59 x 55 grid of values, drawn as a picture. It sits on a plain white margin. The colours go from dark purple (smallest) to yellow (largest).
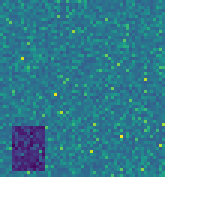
Neither half mirrors the other. In the bottom left lies a patch that is lower than the rest. There are no regular stripes. The ninth with the lowest average is the bottom left. On average the colour sits 40% of the way up the scale.
